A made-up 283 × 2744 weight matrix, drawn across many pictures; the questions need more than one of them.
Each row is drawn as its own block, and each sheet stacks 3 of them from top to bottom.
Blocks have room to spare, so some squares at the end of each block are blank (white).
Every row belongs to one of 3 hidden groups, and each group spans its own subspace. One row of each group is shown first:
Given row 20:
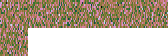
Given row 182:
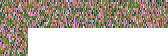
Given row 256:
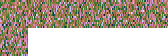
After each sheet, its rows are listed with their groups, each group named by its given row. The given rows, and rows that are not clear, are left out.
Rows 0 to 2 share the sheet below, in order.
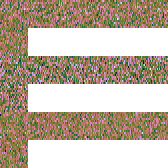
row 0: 20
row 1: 182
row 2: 256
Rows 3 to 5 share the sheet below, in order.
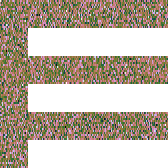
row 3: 256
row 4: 256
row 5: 256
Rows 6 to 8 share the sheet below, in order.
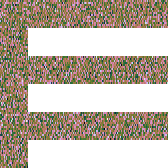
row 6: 20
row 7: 256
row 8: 20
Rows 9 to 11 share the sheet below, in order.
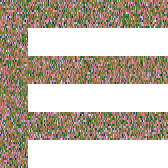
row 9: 256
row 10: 20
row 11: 20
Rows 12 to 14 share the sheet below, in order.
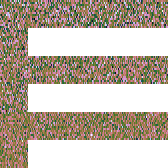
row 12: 182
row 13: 256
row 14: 256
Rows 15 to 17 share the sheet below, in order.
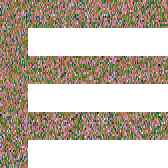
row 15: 256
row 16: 20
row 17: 256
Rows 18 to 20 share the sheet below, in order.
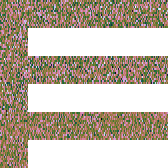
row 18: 20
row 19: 256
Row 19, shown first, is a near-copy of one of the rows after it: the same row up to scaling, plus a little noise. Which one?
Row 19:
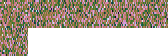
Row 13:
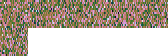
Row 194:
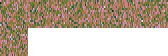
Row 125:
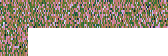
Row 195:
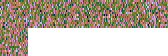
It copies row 13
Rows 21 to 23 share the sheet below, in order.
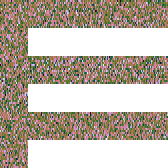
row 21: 182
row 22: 256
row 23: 182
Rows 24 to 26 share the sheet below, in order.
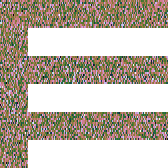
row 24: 20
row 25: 182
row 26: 256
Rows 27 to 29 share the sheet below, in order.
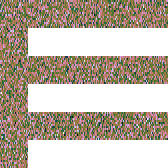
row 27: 182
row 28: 182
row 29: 256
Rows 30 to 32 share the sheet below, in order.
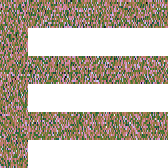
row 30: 182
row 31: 256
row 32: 256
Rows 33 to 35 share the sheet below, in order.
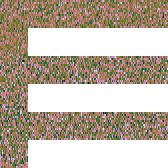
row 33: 20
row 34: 182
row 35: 20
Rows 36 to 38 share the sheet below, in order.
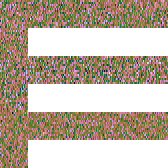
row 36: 20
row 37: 256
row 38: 182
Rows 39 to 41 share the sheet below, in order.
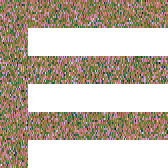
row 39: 182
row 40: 256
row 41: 256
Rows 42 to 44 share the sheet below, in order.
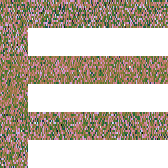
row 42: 182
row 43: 256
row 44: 256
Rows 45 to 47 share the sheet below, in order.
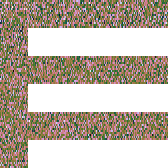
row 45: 20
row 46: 20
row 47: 182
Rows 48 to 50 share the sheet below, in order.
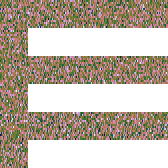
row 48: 182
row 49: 182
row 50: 20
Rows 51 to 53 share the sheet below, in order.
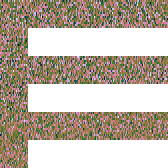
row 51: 256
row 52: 20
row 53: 20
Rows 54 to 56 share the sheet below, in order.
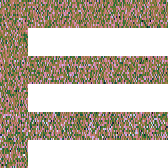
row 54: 256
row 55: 182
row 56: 256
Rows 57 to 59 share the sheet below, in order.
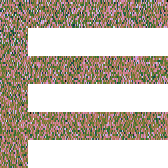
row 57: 182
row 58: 256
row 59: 256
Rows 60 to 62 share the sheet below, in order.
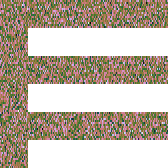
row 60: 182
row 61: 182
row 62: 256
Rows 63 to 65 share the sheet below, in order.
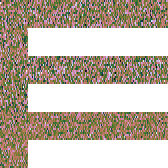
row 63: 256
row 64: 256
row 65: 182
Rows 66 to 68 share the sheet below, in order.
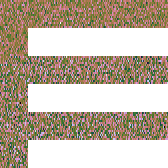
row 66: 182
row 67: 256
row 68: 182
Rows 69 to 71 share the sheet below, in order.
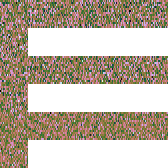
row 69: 256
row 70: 256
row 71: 182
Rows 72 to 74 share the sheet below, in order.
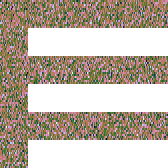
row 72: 20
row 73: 256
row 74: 182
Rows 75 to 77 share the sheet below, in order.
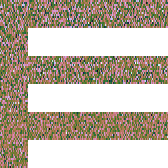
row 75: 182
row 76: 20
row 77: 20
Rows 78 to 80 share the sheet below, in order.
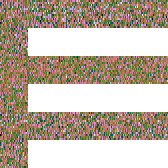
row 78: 20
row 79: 20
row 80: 20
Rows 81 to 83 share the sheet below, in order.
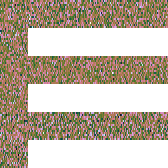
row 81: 182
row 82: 20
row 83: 20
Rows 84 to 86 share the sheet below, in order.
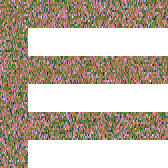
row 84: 256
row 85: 20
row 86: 182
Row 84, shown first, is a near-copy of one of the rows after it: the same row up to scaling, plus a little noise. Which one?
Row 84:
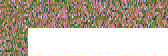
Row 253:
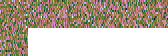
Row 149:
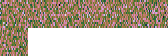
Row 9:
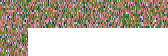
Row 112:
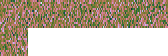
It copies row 253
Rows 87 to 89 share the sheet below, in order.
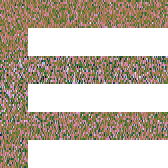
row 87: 182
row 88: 182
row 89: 20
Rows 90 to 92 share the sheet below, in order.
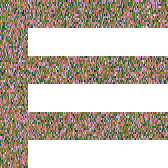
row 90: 256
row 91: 182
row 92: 20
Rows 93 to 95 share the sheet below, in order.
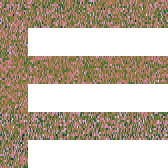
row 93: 20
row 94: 256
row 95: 20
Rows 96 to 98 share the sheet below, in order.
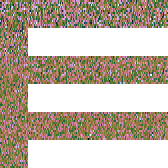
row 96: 20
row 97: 20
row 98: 182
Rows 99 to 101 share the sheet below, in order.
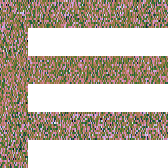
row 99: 256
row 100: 256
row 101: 20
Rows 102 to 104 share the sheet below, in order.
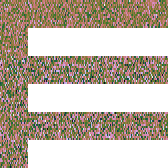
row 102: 256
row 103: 182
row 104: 20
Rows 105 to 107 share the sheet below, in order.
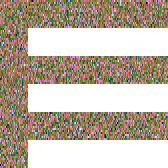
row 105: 182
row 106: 20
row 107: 182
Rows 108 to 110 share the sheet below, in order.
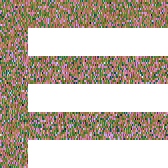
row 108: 182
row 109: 256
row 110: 20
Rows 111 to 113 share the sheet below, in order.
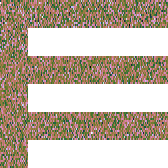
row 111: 256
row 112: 256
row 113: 182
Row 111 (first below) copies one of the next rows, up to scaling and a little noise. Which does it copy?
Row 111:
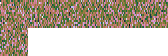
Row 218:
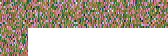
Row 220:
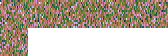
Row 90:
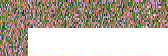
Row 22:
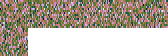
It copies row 220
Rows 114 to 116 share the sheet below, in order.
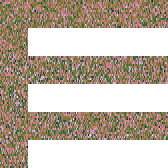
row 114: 256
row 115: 182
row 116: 182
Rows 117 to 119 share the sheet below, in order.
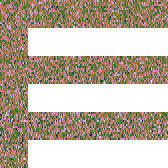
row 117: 256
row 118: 182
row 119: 20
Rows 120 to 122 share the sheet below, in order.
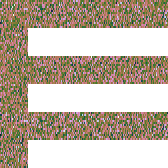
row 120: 20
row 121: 20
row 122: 20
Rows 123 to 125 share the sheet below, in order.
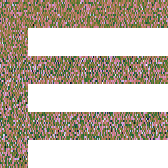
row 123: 20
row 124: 256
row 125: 256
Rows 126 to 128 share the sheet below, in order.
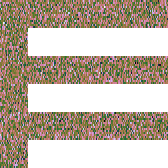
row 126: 256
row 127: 20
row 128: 20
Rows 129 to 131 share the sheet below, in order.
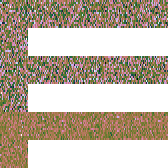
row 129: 256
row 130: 182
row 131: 20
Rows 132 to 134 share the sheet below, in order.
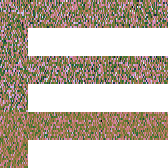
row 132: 256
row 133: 182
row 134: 182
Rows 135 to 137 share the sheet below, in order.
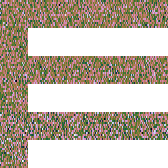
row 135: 256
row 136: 256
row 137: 256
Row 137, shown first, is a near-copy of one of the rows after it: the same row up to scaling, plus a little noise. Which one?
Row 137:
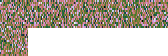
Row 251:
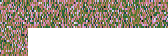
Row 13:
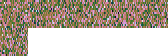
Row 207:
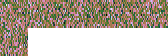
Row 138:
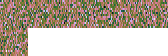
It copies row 251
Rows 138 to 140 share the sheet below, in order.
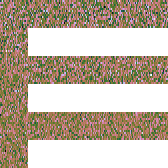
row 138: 256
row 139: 20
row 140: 256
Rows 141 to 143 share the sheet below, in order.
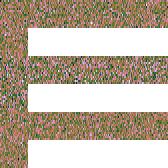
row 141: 256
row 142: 256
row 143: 20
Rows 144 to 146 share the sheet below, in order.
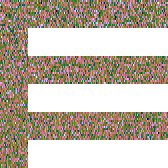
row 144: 182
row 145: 182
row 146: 256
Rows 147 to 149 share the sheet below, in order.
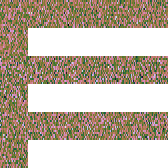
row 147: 182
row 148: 256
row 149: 256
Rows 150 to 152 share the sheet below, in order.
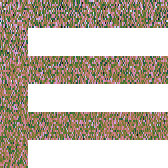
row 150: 20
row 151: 20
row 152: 182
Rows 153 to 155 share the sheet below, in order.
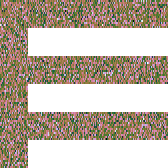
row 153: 256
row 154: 256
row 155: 182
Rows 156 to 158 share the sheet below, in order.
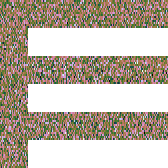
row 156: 20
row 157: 20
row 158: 182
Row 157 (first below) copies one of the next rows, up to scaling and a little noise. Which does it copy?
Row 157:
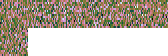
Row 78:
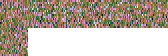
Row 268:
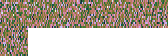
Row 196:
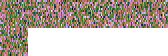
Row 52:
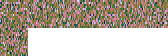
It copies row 78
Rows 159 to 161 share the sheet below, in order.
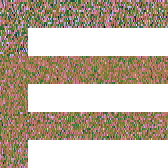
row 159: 182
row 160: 182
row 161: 20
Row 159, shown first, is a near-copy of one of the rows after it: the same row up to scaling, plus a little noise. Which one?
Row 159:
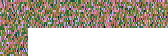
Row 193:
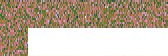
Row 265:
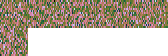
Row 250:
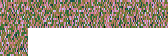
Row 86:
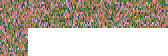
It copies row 250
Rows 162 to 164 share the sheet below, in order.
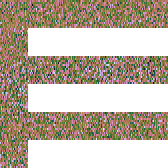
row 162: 20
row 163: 256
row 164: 20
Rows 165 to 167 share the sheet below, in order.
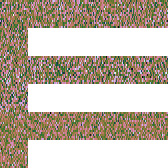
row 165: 20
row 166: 256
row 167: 182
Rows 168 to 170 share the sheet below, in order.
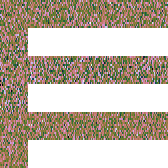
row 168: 182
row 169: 256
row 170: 182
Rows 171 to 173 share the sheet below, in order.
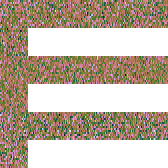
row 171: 20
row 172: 182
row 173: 256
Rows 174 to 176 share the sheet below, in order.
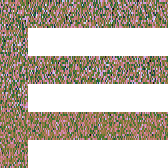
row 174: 256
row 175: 256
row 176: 182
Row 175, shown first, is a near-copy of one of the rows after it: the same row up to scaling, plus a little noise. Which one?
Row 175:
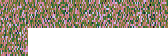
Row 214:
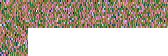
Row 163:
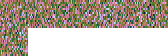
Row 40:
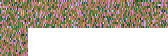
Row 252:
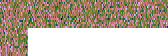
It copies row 163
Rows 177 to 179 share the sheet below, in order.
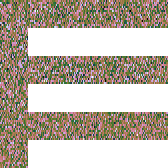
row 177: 256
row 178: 182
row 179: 182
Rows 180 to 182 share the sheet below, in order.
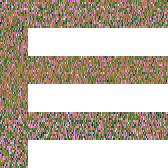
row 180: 20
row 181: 20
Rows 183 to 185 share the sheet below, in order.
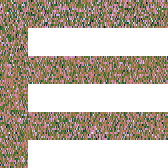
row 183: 182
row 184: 182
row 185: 182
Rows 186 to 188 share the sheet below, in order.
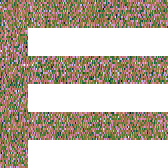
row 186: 256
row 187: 20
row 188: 20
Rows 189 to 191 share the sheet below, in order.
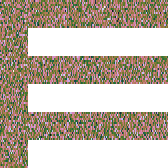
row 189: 256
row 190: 20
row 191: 182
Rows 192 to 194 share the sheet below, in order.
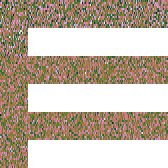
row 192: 20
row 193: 182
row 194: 256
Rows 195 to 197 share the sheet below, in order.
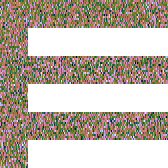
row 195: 256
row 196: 20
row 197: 256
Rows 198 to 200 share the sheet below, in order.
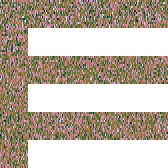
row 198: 256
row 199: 20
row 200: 20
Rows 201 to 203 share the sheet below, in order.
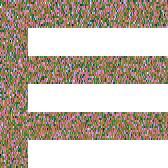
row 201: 182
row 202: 182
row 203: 20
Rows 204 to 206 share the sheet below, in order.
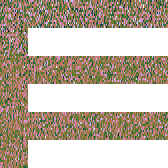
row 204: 182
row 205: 256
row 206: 20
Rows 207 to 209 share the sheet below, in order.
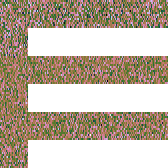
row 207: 256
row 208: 256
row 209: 182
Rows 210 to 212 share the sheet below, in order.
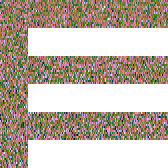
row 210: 256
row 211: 182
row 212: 256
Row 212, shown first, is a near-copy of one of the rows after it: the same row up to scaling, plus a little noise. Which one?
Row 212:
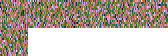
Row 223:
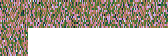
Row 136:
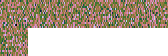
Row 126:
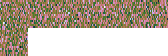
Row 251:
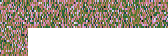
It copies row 223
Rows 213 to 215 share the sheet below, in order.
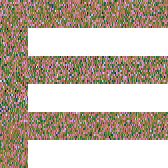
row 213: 20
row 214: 256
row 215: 20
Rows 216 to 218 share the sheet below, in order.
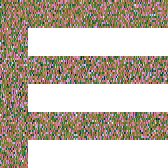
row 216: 20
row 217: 20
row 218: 256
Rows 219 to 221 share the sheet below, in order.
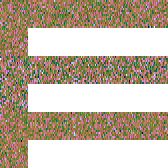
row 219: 256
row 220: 256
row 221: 256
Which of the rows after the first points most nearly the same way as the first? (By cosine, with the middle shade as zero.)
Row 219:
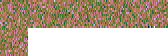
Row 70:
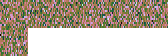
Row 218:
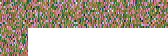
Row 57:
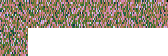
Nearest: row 218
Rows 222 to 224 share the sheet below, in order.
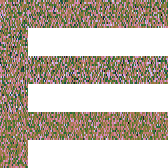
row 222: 20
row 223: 256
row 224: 182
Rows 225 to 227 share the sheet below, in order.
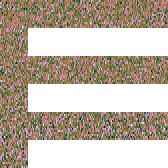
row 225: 20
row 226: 182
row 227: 256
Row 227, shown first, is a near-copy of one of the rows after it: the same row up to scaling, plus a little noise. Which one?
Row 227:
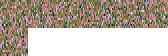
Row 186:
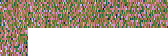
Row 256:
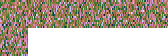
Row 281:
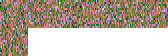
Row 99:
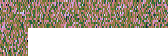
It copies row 256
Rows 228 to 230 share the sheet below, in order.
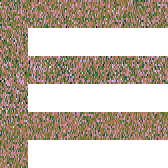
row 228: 256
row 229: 256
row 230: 20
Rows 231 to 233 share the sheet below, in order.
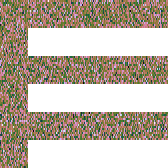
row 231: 256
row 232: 182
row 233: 20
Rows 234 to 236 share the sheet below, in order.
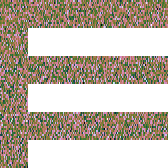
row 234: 182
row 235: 182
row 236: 20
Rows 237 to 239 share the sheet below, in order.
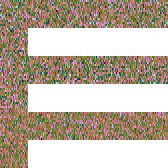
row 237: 182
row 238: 256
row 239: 182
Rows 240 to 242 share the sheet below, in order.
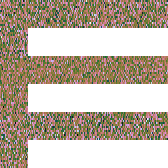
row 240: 182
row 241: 20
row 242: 256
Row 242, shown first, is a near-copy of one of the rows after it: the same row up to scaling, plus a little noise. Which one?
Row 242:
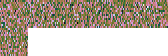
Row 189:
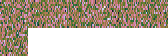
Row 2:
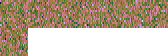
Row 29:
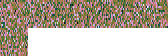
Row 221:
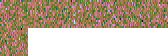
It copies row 29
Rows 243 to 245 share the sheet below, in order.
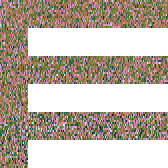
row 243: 20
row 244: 256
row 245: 256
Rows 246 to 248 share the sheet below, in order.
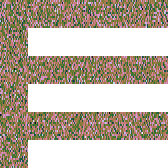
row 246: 20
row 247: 182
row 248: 256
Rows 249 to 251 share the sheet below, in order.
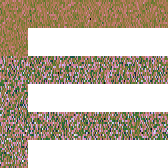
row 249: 256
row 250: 182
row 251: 256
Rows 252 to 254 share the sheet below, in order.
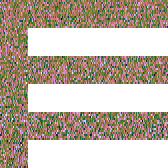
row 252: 256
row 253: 256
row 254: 20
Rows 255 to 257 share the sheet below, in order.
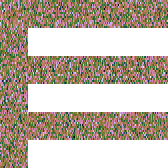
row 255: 20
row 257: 182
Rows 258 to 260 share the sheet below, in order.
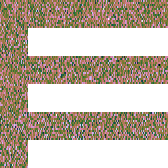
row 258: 256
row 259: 20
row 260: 182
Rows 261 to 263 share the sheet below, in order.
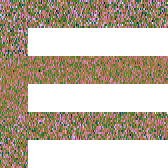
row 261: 182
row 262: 20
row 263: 182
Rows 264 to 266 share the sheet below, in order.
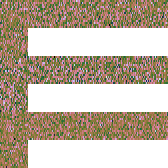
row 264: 20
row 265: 182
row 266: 182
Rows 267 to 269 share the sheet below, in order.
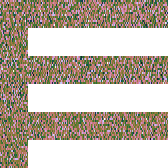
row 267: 256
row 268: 20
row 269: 256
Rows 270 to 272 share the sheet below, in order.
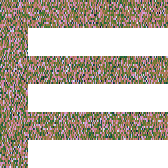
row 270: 182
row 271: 182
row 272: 20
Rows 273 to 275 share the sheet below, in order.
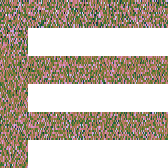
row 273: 182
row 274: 182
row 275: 182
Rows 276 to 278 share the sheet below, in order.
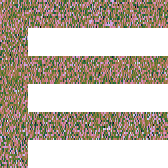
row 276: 20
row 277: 20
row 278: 256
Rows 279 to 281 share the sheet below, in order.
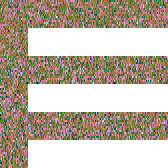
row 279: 182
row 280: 182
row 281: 256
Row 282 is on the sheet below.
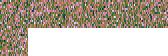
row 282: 256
